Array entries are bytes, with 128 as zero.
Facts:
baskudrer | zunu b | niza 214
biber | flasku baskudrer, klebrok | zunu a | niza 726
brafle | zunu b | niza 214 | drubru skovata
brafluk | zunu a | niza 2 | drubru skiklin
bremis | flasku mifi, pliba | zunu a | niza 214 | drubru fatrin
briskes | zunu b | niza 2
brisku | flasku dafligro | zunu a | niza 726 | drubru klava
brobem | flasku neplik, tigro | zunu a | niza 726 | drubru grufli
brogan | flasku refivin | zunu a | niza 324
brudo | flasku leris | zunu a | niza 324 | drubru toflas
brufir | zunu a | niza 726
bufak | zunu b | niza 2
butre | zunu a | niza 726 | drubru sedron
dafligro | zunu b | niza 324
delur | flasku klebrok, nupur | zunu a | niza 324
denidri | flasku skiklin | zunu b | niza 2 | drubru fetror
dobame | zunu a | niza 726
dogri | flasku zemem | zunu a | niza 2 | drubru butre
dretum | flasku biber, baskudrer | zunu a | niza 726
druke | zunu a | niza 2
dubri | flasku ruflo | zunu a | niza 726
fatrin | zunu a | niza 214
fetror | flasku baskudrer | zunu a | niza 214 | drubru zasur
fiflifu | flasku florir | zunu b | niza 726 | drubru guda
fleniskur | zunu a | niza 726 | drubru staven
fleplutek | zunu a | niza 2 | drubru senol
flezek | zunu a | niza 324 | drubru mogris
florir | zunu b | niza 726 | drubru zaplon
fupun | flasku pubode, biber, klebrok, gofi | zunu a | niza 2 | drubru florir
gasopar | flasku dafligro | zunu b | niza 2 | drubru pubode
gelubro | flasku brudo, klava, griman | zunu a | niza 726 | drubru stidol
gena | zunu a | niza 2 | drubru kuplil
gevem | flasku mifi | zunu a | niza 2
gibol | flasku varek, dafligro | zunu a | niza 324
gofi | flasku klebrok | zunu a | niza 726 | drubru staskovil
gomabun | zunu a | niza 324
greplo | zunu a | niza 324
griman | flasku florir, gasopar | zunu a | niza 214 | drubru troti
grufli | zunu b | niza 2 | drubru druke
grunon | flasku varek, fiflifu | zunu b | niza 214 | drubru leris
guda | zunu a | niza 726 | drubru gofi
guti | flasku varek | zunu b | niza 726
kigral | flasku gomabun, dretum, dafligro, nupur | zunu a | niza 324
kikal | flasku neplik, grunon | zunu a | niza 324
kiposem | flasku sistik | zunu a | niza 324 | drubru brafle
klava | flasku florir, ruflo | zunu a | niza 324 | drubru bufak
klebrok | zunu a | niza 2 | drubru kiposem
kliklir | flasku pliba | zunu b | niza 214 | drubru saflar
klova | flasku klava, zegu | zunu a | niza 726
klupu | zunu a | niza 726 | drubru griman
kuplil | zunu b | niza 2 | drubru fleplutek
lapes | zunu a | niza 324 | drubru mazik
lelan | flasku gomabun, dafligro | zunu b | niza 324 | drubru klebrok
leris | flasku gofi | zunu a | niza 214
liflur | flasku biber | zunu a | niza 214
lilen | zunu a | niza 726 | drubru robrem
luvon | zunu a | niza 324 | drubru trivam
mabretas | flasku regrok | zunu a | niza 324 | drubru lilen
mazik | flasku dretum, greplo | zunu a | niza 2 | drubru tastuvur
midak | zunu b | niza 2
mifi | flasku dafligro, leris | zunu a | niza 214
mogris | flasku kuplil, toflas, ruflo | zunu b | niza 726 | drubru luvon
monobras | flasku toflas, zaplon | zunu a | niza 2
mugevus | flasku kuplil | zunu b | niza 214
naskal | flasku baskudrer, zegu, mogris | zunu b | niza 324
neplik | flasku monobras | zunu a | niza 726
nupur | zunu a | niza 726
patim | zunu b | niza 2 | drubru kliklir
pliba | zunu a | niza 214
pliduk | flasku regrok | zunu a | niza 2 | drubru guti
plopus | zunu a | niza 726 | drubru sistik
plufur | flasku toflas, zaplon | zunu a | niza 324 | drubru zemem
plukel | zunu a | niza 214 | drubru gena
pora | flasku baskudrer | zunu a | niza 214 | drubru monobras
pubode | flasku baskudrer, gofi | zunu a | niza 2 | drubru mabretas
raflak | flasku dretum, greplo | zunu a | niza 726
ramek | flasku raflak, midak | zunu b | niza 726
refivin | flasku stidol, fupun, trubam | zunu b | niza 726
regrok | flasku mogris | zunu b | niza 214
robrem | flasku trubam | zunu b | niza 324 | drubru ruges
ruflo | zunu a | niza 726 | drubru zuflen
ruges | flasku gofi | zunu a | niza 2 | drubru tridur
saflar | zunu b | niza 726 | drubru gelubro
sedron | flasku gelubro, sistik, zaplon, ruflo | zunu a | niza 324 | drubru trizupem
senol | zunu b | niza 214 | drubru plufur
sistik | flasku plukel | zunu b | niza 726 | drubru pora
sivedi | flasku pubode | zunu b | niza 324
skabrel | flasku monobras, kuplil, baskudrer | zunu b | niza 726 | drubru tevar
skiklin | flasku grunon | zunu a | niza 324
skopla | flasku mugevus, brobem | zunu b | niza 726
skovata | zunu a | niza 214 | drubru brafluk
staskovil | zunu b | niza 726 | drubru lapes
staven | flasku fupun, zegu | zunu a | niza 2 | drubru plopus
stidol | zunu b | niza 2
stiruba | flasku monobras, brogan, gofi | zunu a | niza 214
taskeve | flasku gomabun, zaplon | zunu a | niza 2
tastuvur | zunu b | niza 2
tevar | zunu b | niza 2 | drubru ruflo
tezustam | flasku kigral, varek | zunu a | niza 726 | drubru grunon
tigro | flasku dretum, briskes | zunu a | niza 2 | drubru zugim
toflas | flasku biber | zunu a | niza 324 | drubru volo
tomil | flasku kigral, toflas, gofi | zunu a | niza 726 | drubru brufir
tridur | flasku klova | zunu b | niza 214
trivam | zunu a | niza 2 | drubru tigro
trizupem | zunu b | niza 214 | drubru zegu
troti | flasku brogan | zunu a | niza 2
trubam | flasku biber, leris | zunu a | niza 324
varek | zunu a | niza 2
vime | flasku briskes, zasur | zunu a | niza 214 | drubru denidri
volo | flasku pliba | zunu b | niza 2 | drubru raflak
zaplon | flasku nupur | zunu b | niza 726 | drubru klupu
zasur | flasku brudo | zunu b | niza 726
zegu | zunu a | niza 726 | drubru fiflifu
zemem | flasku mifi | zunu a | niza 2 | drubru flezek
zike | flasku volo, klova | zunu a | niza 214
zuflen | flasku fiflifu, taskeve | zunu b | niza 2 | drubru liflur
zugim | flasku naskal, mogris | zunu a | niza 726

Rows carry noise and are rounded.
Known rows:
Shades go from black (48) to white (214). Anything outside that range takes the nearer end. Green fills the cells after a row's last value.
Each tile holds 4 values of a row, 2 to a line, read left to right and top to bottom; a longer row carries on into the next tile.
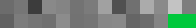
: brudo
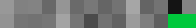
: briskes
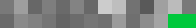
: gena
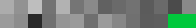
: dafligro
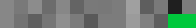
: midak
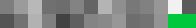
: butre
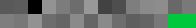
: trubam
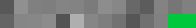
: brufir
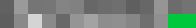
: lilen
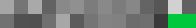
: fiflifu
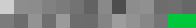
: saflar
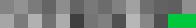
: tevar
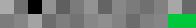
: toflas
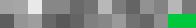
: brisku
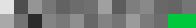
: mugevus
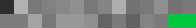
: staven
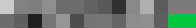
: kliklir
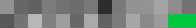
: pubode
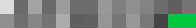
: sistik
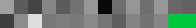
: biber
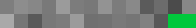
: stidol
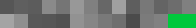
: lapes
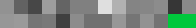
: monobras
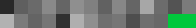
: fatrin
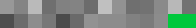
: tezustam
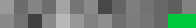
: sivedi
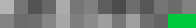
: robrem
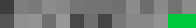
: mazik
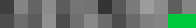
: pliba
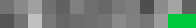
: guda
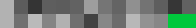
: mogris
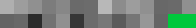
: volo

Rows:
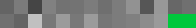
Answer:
fupun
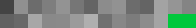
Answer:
ruges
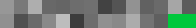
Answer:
trizupem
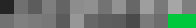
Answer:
klova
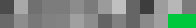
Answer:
fleplutek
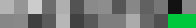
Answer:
gasopar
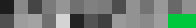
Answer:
tigro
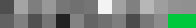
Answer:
gevem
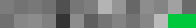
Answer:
zugim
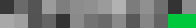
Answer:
taskeve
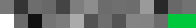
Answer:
regrok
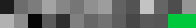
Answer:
mifi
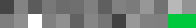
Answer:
ruflo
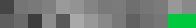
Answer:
skiklin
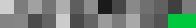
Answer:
lelan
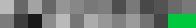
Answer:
grunon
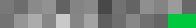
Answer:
pora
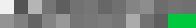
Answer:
baskudrer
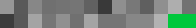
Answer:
gofi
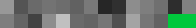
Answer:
tridur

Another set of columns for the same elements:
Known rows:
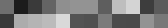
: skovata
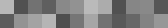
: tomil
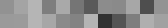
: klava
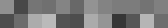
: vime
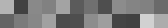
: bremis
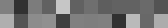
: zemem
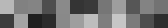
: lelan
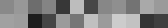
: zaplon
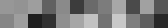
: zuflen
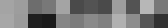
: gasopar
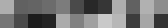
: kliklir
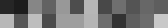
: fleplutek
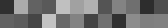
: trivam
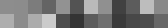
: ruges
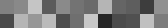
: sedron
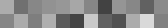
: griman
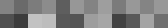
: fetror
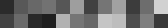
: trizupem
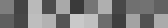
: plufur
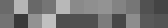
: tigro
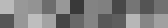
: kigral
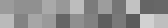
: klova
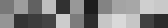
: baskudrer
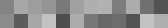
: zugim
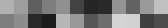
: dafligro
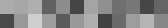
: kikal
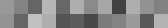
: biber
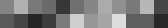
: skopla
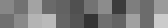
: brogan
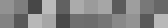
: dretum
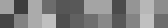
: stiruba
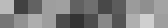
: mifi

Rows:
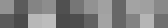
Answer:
liflur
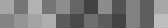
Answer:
brudo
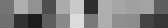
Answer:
mogris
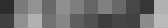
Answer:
lapes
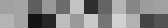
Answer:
florir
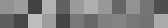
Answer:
raflak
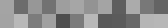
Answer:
gelubro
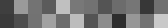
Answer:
flezek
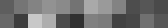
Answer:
mazik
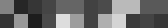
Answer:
brafle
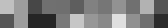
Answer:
guti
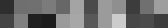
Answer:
staskovil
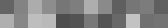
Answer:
monobras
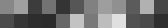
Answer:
ramek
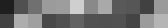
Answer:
guda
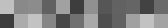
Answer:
gibol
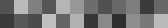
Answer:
luvon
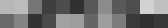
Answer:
robrem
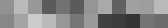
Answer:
mabretas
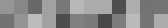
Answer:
neplik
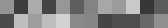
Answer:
kiposem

